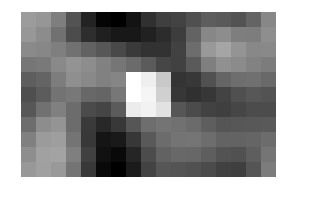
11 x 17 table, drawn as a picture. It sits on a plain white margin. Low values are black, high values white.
In the centre lies a patch that is higher than the rest. There is no overall slope. Values change most from cell to cell in the centre. No row or column stands out. The ninth with the highest average is the centre. Overall the values sit about 40% of the way up the scale.
